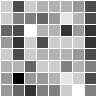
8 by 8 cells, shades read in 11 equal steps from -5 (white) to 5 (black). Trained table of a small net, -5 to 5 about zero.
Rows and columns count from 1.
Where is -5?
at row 3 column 3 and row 8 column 7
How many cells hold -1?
9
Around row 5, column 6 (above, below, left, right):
-3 0 -2 -1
